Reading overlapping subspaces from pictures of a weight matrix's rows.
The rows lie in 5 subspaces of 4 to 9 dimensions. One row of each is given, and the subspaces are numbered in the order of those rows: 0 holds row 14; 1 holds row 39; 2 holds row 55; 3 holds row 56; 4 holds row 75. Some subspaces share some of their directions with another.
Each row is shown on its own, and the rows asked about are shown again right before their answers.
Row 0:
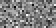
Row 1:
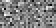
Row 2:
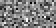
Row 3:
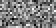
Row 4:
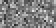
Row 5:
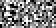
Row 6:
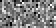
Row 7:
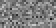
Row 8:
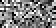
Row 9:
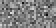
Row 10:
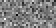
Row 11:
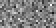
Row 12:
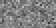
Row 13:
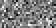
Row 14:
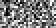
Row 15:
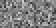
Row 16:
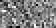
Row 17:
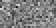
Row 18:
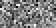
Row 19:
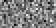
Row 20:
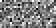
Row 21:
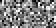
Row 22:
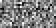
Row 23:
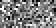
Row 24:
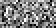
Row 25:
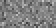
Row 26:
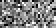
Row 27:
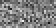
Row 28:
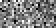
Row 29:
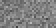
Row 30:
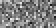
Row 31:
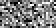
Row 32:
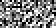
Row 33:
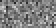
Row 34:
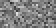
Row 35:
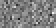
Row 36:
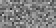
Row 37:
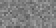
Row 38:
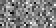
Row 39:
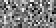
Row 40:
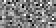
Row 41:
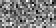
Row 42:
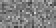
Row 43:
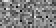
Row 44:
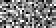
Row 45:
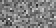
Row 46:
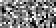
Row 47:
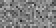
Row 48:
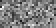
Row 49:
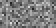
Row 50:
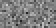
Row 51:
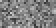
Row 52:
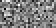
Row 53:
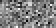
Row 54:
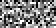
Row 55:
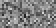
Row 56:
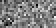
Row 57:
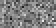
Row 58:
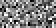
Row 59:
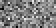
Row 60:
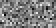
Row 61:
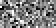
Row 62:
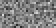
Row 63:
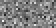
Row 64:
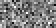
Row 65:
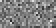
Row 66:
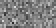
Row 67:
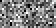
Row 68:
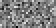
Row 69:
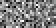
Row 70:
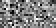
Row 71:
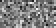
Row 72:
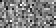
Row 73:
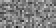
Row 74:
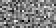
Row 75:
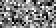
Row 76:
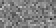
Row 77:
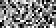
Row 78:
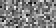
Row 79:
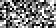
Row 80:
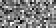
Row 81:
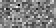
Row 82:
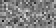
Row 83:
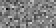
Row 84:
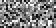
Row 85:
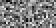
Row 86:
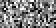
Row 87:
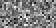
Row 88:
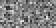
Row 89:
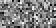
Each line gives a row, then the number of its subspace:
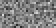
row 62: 3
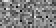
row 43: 3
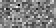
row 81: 3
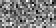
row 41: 0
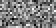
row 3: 4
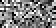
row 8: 3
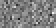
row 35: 1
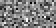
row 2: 2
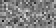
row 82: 2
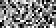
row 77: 1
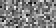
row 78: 2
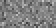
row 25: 1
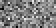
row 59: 3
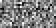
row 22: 3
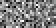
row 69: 4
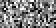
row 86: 1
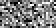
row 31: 4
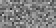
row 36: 3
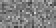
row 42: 3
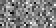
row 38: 4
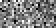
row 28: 4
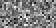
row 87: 2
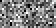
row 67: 3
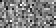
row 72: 1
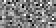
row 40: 1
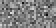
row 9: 4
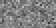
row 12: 1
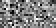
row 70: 1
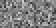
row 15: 1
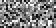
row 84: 2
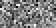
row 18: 1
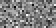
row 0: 2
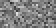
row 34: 3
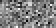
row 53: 3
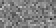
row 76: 3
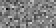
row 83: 4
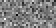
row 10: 1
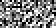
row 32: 3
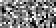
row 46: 4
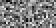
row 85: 4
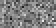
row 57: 1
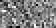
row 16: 4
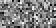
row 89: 0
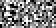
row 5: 4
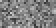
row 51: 4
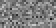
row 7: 1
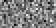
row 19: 1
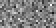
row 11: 1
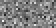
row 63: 2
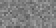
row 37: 4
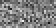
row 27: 2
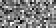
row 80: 0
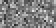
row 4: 1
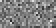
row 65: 0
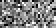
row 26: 3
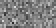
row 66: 4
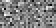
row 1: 4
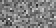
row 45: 3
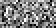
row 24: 0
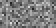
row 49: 4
